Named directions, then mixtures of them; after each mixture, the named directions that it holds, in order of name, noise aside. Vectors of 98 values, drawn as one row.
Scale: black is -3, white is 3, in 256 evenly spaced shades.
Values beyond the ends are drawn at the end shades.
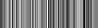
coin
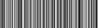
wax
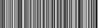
wax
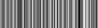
coin, wax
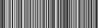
coin, wax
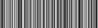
wax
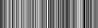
coin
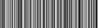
wax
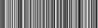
wax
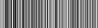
coin, wax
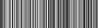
coin, wax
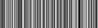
wax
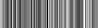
coin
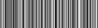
wax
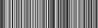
coin, wax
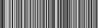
coin, wax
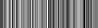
coin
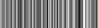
coin, wax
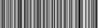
coin, wax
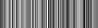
coin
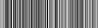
coin, wax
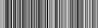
coin, wax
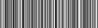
wax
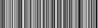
wax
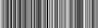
coin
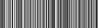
coin, wax
